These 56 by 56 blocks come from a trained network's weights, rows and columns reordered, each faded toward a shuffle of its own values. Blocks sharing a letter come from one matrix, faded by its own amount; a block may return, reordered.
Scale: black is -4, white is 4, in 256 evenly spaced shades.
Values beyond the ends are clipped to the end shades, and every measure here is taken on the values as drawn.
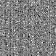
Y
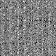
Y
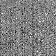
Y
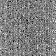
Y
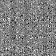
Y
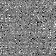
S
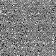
S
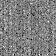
Y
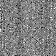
Y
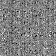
Y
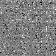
S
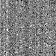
Y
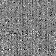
Y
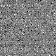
S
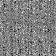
Y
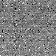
S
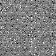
S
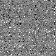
S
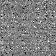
S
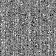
Y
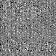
Y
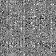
Y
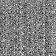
Y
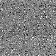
S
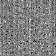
Y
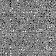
S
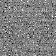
S
